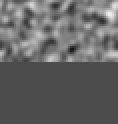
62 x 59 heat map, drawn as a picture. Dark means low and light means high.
The table splits into 2 rows of 1 panel. Panel 1,1: middling, blotchy, strong in contrast. Panel 2,1: low, flat.
